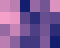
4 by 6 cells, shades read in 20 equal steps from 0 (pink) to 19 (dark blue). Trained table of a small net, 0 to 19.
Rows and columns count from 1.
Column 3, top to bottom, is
19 13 10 15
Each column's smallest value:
0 1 10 8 10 2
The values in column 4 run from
8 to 17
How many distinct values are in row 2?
5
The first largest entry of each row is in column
3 4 6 6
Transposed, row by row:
3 0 8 5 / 5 1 4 9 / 19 13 10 15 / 8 17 14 15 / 11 12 11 10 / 2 13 17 19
